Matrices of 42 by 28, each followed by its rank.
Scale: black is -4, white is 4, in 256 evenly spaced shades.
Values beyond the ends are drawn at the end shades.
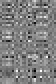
three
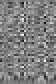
three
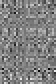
five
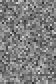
full rank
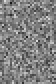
full rank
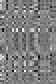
three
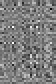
five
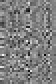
five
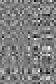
three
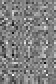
five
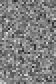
full rank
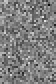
full rank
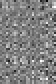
five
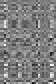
three
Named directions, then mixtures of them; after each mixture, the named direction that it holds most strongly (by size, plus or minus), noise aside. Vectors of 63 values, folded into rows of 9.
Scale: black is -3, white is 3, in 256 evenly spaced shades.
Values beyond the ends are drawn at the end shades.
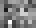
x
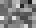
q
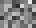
q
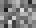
x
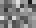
q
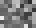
q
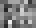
x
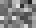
q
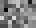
x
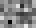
q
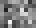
x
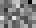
q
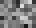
q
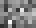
x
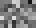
q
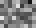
q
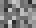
x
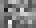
x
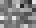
q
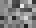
q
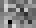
x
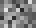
x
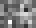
x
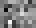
x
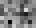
x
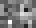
x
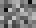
x
